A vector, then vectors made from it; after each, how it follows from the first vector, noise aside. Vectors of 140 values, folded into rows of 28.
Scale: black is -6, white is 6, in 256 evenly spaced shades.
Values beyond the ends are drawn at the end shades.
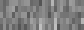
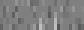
partly zeroed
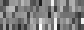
scaled up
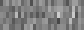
wrapped around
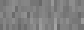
shrunk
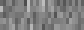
reversed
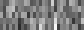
scaled up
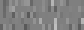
partly zeroed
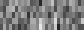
scaled up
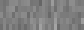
shrunk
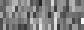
scaled up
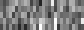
scaled up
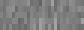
shrunk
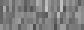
wrapped around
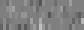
partly zeroed
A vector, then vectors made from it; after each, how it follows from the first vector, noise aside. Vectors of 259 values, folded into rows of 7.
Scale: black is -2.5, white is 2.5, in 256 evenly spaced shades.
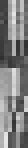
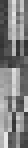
copied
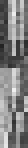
copied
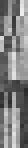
reversed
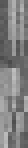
shrunk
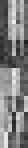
copied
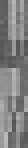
shrunk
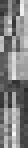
reversed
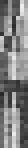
reversed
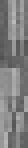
shrunk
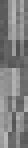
shrunk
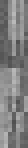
shrunk
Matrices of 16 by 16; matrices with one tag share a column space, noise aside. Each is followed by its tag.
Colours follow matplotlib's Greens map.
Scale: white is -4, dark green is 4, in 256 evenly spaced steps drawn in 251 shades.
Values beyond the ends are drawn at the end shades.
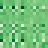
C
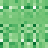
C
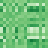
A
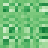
A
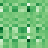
A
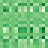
A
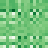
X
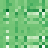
X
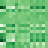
C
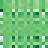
X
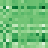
C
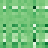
C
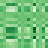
A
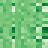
A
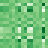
A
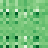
X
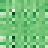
X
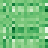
A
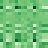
C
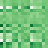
C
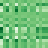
A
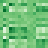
A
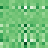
C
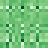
C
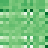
X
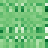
A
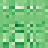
C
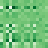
C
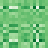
C
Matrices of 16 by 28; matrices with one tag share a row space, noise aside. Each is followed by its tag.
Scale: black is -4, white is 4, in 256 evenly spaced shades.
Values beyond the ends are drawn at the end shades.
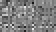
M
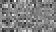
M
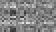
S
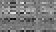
S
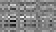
S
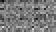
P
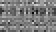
P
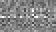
P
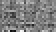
S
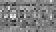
S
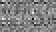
P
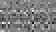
P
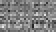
P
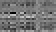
S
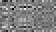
M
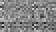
P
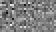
M
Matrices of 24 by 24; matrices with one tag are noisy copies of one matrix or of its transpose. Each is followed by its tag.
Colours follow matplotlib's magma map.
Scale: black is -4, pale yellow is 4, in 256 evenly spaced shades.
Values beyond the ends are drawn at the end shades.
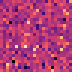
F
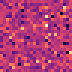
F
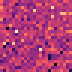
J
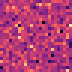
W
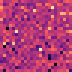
J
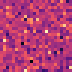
W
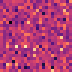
F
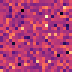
F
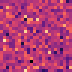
W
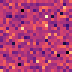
F
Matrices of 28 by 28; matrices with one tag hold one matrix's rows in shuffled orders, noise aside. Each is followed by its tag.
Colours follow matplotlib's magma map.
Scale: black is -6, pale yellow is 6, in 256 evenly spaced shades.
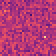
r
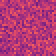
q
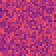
q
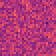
q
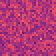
q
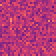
q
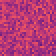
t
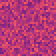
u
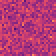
r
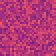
q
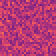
r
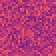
r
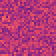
u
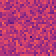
t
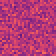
u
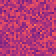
q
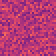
u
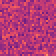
u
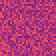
r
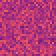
t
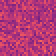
t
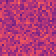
t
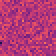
r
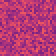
t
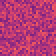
q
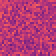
r
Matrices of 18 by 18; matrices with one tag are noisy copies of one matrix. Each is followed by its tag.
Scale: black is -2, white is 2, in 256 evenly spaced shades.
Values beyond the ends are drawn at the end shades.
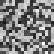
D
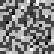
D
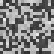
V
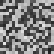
D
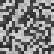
D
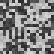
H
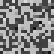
V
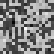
H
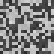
V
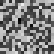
D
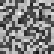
D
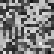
H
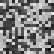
H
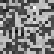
H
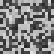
V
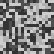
H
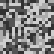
H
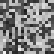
H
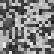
H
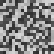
D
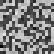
D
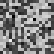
H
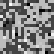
H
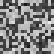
V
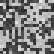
H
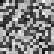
D
